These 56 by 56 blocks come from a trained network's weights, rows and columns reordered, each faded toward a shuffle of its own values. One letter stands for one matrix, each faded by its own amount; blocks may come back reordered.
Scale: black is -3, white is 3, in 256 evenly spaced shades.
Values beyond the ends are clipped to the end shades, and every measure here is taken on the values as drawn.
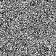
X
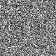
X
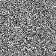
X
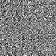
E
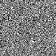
E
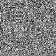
E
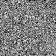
X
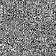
E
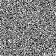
X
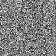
X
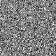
X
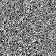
X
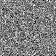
X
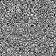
E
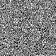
X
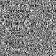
E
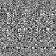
E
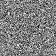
X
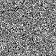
X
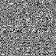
E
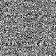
E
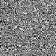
E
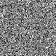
X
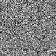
E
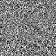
E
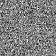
X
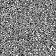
X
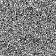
X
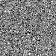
X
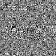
E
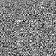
E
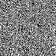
X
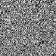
E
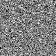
X
